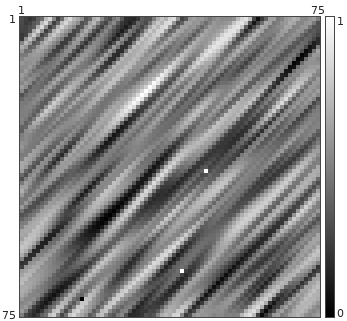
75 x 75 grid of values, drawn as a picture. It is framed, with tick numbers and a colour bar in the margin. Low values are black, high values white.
Streaks slant up to the right. The halves do not mirror each other. The histogram is bell-shaped. Three lone cells stand out: two far higher and one far lower than their neighbours. The top middle is the ninth with the highest average. No row or column stands out. There is no overall slope. Overall the values sit about 50% of the way up the scale.
